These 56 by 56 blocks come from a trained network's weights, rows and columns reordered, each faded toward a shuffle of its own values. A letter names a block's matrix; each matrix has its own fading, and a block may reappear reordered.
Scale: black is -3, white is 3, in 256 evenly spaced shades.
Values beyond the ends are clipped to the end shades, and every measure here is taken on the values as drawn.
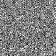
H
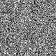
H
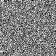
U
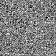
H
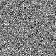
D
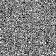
H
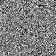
H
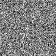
U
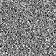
D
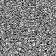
D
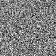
D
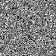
D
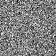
U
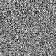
D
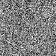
U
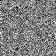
D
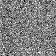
H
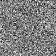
D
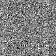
H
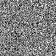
H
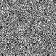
D
